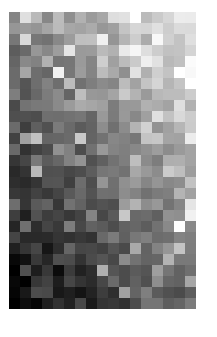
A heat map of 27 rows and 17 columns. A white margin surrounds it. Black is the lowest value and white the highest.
Stripes: none. Grain: fine. Ninth with the highest average: top right. Slope: up to the top right. Odd rows or columns: none.
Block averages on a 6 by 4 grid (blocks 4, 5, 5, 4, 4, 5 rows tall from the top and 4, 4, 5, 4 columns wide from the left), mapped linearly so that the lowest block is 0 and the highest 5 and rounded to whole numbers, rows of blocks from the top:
3 4 5 5
2 3 4 5
2 2 3 4
1 1 3 3
1 1 2 3
0 0 2 2
